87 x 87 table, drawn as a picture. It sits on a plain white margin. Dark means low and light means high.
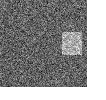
Odd patch: higher, in the middle right. Stripes: none. Ninth with the highest average: middle right.
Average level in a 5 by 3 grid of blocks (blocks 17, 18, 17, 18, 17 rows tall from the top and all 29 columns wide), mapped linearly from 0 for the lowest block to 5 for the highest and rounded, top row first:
000 / 001 / 005 / 001 / 000
